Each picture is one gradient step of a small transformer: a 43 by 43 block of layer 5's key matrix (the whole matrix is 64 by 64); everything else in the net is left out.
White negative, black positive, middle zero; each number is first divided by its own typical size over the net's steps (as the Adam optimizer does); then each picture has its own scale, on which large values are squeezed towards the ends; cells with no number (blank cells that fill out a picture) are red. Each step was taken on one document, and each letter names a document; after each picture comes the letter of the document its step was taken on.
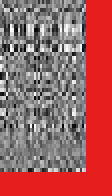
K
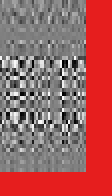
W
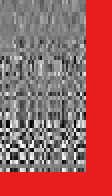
W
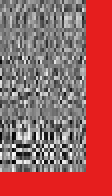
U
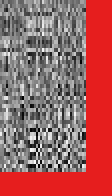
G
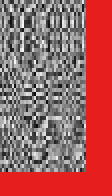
U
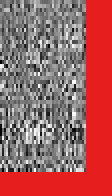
K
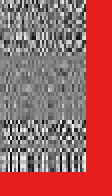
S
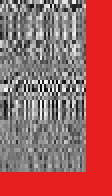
S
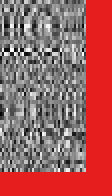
K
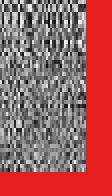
U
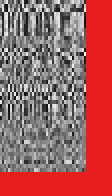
U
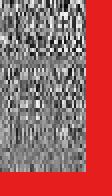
S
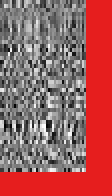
K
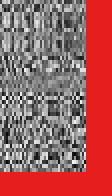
U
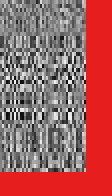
S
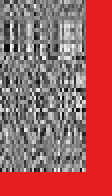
K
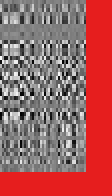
W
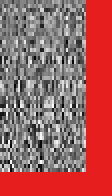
G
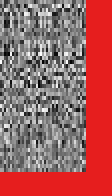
G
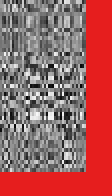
U
